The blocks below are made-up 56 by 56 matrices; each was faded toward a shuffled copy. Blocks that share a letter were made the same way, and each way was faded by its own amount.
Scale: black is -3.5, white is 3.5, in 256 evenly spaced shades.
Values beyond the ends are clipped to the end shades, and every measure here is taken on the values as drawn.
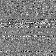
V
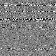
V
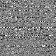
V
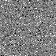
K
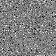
K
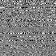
V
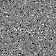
K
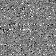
K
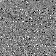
K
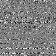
V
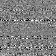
V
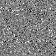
K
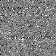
K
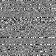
V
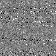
K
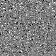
K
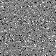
K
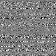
V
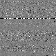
V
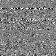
V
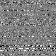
V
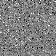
K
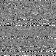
V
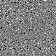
K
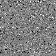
K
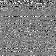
V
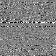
V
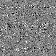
K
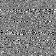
V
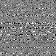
V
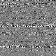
V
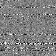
V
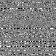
V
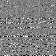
V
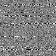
V
